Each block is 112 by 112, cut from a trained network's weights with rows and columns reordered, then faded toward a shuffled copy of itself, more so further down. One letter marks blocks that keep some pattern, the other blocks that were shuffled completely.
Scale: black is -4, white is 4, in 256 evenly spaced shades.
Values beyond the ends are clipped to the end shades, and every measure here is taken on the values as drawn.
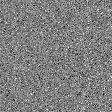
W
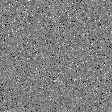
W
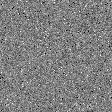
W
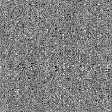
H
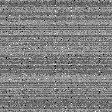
H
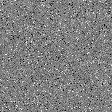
W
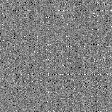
H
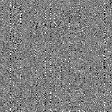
H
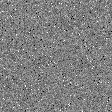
W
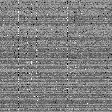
H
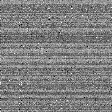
H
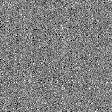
H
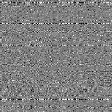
H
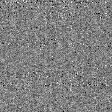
H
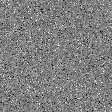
W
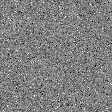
W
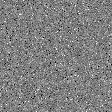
W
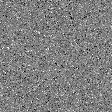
W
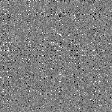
H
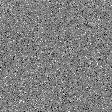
W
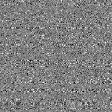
H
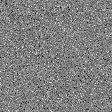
W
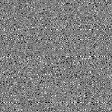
H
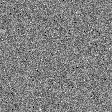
W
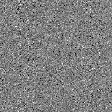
H
